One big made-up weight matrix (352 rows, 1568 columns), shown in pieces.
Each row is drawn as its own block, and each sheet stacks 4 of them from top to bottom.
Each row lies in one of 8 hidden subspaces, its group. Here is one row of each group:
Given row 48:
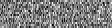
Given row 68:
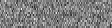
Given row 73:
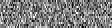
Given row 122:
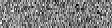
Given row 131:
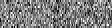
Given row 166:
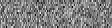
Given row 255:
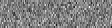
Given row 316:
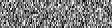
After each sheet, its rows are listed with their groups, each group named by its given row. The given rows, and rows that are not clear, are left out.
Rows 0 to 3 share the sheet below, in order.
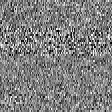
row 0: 122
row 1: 255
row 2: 255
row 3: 131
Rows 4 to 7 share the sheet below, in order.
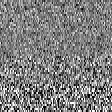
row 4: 122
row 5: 48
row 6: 131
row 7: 255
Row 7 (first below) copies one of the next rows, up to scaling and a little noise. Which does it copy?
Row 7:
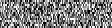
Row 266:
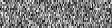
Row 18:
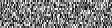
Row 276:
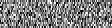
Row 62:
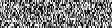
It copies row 62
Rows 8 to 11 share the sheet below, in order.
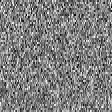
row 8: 68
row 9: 316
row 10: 73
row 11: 131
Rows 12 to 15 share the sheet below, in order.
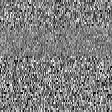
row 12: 131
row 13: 316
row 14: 48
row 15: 316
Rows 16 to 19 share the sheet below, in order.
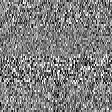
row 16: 48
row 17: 122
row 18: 255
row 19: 131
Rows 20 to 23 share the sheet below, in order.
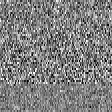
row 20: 131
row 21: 48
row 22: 73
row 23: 316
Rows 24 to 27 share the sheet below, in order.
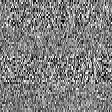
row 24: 316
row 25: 68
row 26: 73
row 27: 122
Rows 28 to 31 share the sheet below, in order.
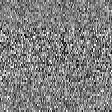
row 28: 316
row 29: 122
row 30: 122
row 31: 48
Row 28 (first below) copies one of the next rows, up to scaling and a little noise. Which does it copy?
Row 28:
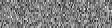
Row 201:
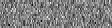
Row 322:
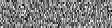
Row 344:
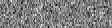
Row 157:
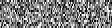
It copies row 157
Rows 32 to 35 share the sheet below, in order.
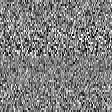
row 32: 255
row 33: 316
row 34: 255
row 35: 122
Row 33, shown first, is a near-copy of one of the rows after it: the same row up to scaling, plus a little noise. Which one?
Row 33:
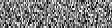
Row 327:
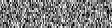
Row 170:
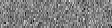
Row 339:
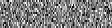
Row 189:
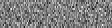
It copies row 189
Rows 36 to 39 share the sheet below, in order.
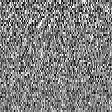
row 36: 316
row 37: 316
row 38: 316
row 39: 316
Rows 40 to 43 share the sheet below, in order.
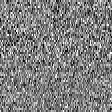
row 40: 131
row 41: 68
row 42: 255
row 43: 68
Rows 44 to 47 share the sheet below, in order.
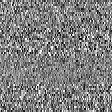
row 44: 122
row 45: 316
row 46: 122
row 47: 166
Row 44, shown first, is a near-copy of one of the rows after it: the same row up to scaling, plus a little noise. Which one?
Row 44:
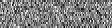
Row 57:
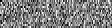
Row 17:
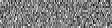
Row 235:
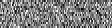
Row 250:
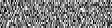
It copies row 235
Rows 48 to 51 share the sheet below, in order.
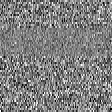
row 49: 48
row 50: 122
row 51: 68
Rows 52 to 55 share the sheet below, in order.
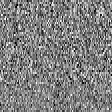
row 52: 48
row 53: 166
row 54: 73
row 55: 131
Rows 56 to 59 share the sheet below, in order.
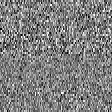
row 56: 166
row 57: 122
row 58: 166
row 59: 68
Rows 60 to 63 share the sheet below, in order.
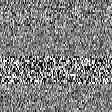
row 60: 255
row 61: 316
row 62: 255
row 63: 255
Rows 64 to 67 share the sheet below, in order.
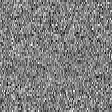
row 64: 48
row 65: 122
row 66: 68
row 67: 255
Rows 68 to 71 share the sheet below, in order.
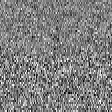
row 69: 131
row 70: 68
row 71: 68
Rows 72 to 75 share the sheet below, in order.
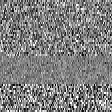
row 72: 122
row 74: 316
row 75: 73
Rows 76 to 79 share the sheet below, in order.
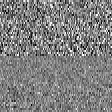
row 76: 68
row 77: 73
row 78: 73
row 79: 68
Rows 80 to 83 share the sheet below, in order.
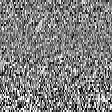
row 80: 316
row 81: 255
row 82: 131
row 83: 48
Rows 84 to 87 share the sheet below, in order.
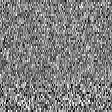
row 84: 48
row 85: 122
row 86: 131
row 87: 166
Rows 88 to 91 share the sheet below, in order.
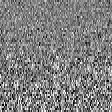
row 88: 122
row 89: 166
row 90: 131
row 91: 255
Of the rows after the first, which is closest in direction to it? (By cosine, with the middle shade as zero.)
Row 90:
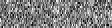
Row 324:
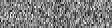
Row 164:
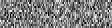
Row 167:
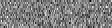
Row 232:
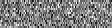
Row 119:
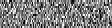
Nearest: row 164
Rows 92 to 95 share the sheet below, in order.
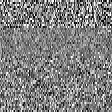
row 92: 73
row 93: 48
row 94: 166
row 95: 166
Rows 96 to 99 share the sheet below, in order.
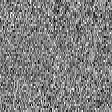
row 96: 131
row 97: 73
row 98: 131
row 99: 48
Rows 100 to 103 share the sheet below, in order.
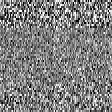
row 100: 131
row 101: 131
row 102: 255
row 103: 131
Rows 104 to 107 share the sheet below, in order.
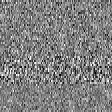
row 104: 255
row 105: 316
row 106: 131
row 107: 316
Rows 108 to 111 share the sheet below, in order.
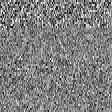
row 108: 166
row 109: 316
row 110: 48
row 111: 316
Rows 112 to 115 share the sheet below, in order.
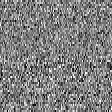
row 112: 255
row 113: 48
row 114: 255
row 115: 68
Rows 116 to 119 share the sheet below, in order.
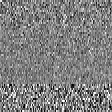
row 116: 122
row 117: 316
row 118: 131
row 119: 316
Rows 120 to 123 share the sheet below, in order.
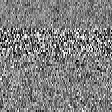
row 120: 131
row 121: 122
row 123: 73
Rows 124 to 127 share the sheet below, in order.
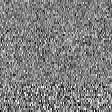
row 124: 68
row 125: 166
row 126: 68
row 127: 48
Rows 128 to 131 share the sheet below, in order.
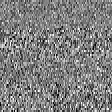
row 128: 255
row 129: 131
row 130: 122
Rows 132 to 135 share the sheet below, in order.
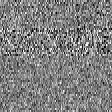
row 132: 122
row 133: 73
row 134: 68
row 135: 68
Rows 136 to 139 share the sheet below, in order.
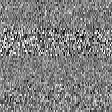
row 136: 166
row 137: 122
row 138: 73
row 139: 131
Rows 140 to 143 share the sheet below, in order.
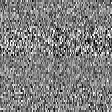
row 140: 255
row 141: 131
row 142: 131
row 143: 316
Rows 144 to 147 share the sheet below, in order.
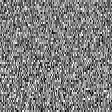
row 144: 122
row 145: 48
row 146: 255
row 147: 316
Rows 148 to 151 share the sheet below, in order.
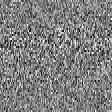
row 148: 73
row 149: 131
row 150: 48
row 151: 48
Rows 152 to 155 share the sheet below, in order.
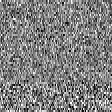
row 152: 68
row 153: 166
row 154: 73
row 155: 73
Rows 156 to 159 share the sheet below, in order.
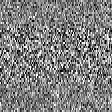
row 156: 73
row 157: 316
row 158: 68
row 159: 131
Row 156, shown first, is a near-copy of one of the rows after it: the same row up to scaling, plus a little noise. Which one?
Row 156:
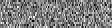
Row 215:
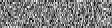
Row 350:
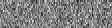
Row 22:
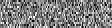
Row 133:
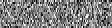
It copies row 22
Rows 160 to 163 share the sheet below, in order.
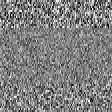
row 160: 131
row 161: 48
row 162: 68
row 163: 166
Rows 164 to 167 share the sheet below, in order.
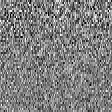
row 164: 131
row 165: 316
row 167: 166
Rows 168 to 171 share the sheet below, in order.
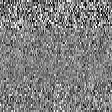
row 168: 48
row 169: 316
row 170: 316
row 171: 131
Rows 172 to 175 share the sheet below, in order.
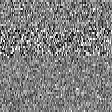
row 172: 316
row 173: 166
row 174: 316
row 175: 122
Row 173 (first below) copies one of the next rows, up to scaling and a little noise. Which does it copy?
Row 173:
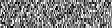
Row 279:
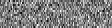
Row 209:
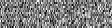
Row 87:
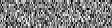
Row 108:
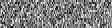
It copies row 108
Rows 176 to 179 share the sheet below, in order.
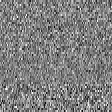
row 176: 68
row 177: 166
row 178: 48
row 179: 48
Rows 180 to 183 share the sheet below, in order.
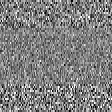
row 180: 166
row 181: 255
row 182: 68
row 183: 255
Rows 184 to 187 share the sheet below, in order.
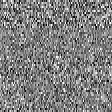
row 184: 48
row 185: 316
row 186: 131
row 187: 48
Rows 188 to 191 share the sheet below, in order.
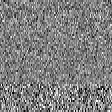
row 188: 68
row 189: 316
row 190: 166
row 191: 48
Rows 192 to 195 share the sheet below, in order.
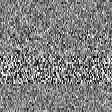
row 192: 166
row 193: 316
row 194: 122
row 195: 73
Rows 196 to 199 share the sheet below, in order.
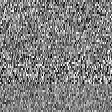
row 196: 122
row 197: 122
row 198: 68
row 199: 122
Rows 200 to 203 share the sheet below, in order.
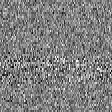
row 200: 122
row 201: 316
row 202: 122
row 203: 316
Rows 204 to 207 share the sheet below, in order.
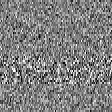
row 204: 166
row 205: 166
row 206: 255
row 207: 131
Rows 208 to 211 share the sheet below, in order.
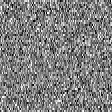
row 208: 68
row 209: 166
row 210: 73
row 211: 68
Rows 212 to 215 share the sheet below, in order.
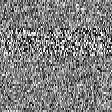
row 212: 122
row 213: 48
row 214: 122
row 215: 73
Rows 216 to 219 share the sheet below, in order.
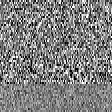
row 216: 316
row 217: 68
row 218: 73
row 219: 122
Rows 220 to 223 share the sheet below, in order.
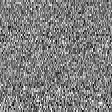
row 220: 255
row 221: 122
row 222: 68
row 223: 48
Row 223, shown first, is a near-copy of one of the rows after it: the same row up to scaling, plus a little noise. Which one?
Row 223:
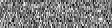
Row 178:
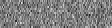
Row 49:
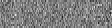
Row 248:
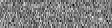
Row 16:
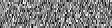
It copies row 248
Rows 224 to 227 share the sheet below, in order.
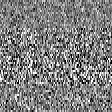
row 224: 122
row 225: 73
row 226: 73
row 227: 166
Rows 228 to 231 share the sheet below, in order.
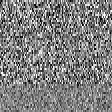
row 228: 48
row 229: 316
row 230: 122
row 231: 73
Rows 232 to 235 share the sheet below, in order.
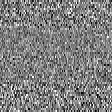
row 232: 255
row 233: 48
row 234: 73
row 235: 122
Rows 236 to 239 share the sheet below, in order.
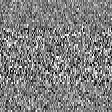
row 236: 73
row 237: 68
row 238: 131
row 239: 166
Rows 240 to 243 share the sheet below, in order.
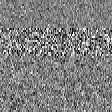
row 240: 316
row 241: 316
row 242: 122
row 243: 122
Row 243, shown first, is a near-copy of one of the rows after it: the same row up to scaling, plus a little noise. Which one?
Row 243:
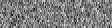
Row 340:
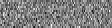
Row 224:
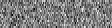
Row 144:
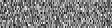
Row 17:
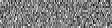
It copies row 224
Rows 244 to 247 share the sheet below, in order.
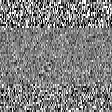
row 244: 316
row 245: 316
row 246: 166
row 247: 255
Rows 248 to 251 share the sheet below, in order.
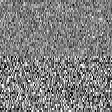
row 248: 48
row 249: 316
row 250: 122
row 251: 255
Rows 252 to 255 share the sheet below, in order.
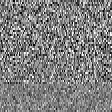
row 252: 166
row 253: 73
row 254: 73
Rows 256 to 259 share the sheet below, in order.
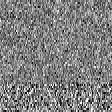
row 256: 131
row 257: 68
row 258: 68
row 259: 73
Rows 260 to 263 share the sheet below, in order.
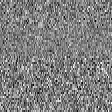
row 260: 316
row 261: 68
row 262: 48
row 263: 68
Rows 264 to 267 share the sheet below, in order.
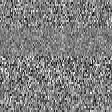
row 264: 316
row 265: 316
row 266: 255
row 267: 131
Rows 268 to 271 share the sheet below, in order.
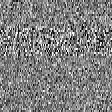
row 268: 73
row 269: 48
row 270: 255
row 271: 122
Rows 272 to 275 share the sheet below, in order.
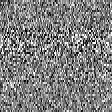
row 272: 48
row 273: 255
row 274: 73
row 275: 48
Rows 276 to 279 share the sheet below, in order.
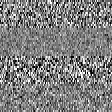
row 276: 255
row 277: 316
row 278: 166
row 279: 166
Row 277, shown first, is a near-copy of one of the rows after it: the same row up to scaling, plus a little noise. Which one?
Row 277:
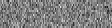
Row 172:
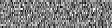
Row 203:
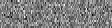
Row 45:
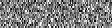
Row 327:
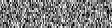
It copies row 327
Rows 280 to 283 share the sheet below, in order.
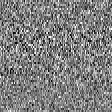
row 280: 255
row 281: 166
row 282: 131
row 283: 73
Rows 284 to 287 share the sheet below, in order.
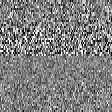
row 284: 316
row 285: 255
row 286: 73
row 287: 48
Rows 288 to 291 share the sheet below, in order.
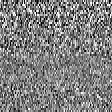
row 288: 255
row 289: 131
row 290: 68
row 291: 122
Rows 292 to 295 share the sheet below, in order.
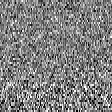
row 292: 68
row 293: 166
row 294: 73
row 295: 48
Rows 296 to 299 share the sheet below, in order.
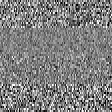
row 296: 122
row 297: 73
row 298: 68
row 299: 73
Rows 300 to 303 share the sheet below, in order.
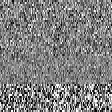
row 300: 68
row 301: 131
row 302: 68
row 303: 131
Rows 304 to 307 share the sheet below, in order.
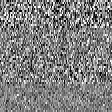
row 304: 131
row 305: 316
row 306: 73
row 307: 166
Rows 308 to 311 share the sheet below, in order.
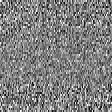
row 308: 122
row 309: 122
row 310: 166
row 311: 68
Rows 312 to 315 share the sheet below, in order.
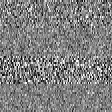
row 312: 73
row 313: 255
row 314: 122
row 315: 316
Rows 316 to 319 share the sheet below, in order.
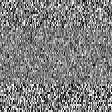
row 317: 73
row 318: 316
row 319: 68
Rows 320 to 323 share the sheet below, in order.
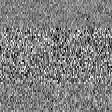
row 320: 166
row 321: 131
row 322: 316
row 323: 131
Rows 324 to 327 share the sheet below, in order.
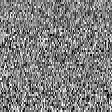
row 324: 131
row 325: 131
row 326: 122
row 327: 316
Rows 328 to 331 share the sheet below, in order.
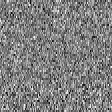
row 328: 131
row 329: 122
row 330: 48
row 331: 316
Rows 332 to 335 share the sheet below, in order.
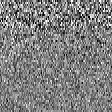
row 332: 166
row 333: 122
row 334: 48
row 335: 166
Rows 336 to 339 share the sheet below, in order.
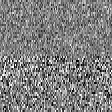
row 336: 316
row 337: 166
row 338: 122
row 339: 316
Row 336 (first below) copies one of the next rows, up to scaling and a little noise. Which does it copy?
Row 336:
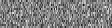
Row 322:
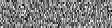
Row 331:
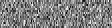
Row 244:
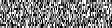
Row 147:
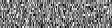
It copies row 244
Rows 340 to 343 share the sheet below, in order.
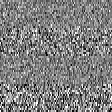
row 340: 122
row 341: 73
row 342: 316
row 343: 68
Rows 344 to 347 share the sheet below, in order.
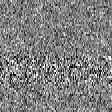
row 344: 316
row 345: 48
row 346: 68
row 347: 68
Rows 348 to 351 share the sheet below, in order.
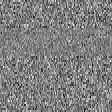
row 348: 73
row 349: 255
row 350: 73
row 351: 316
